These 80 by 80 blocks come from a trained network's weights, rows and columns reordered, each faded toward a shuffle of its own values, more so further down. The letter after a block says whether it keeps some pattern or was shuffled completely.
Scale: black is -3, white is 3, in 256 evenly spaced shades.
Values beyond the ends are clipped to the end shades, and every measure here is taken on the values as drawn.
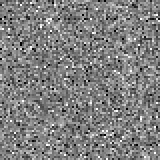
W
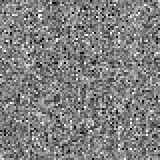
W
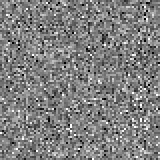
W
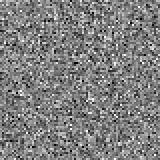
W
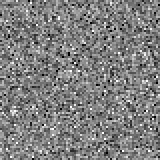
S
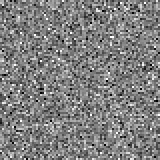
S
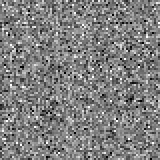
W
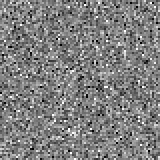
S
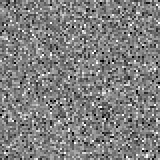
W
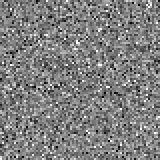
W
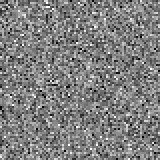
S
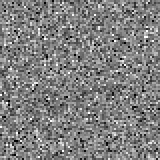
S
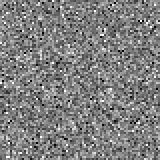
S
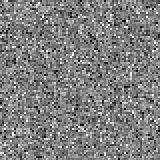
S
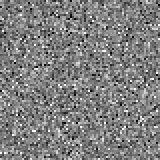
S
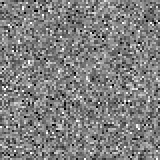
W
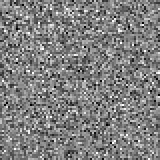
W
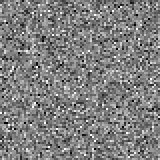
S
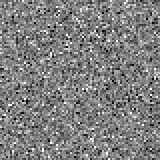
S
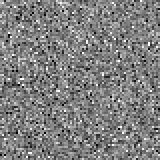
W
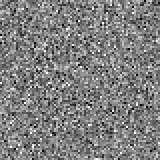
S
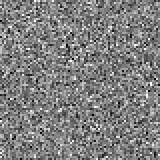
S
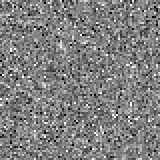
W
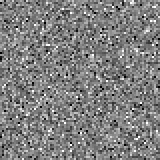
S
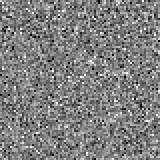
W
